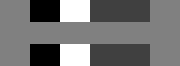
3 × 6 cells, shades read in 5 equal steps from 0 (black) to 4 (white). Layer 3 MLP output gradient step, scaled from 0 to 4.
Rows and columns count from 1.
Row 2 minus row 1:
0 2 -2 1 1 0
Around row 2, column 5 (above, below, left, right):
1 1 2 2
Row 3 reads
2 0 4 1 1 2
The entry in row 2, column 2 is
2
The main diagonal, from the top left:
2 2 4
